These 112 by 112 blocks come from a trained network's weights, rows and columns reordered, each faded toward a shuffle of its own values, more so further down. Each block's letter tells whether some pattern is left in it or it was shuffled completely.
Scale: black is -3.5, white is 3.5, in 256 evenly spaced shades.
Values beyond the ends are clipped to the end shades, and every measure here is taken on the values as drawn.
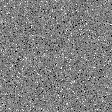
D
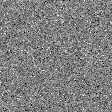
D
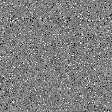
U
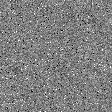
D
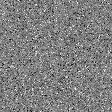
D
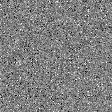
U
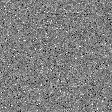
D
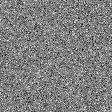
D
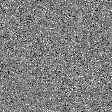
D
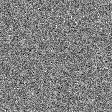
D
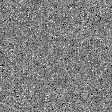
U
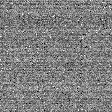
U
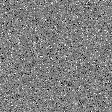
D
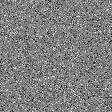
D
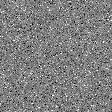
D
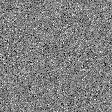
D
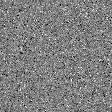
D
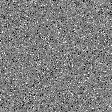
D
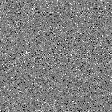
U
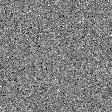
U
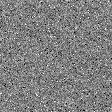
D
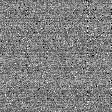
U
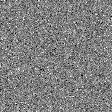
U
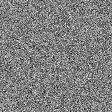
D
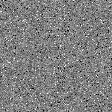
U
